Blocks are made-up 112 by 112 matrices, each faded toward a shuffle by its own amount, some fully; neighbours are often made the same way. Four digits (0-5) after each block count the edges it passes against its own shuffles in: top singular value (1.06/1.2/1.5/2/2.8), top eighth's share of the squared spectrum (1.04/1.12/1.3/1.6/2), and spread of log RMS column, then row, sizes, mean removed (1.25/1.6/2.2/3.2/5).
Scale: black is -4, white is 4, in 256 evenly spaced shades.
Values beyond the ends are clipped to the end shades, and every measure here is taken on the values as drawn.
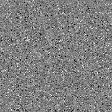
3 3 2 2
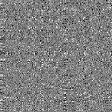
4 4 3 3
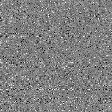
4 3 1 2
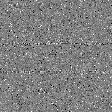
3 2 0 1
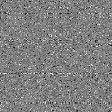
4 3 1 2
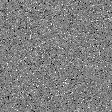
2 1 0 0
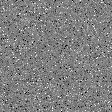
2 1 0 0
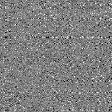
4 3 2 2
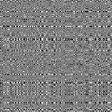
5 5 3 4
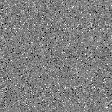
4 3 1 1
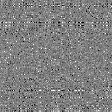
4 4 2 3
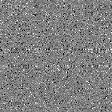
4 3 1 2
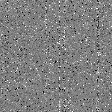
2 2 2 1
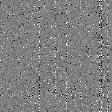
3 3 3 1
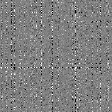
3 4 4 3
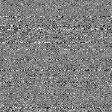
2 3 0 4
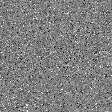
0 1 0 1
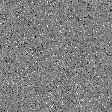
0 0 0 0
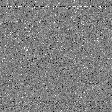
2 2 0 2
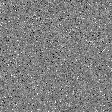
0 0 0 0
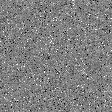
0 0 0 0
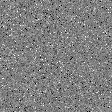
0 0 0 0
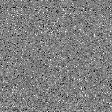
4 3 1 1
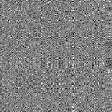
5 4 3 3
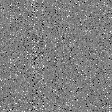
3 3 2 0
